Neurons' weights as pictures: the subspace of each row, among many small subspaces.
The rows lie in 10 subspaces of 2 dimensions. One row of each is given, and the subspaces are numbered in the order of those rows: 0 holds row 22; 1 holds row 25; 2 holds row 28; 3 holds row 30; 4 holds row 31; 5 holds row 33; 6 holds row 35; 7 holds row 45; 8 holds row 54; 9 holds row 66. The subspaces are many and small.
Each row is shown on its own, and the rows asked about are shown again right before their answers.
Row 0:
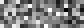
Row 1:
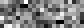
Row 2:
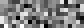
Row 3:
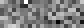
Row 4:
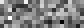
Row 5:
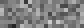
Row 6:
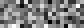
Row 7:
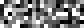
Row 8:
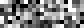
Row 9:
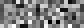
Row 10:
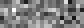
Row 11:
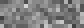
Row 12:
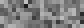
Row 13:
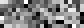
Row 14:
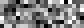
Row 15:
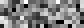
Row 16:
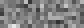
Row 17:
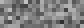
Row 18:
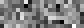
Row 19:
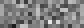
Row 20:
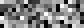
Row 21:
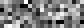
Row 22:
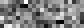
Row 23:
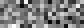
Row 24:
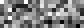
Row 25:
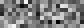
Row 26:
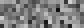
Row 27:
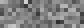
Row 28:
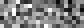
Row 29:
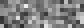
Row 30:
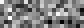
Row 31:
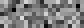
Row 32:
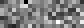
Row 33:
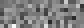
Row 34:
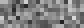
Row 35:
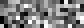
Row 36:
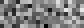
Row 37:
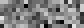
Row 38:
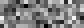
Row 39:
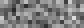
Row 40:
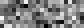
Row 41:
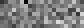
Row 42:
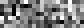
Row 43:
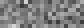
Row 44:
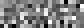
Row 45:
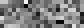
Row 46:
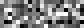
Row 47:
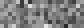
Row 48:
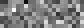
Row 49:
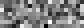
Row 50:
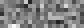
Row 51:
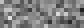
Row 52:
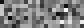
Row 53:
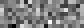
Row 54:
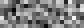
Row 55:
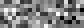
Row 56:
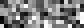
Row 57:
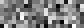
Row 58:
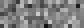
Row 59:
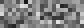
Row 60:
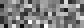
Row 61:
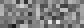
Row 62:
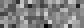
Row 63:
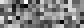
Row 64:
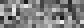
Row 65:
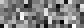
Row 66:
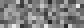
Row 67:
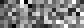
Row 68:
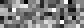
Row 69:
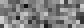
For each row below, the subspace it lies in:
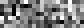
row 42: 2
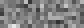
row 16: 5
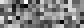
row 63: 8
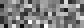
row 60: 6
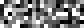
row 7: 2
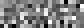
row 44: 5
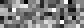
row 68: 3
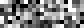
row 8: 8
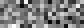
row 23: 9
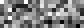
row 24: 3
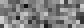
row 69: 6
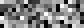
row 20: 1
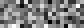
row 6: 9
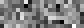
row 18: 5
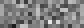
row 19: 1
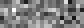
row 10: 3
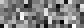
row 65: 5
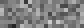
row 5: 7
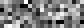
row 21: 0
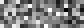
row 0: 2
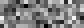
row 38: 0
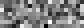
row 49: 0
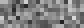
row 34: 8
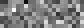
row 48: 4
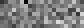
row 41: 4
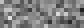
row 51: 3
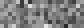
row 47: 4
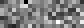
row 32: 9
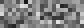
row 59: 1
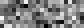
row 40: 0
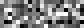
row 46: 8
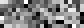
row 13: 7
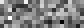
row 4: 3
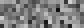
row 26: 1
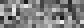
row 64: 2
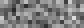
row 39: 8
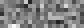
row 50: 5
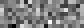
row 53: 7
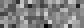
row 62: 4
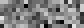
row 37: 7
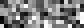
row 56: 6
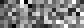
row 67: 4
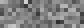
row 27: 7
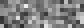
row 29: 6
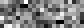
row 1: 0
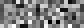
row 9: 1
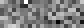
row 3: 9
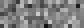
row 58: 4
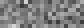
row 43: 9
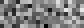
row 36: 2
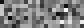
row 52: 2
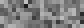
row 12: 6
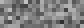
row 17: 8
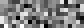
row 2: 6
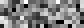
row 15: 9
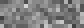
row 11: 7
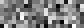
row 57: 5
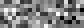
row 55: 3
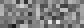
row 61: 1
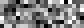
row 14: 0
